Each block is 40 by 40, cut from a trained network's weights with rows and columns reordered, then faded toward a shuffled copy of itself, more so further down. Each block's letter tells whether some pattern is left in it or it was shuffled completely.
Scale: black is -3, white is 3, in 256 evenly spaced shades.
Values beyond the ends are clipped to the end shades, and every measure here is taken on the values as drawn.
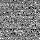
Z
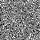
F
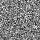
F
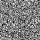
Z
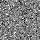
F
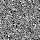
F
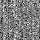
Z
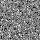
F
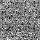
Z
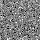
F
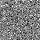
F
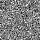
F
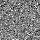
F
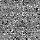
Z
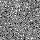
F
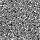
F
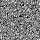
F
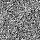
F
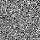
Z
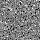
F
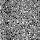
Z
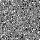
F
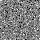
F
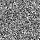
F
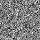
Z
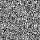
Z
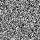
F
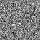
Z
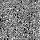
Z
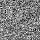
Z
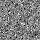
F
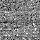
Z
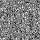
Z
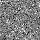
F
